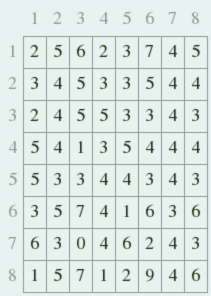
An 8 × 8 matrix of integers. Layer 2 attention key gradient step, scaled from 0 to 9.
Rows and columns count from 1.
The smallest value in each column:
1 3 0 1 1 2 3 3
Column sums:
27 33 34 26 27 39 31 34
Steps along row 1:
up up down up up down up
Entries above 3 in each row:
5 5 4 6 4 5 4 5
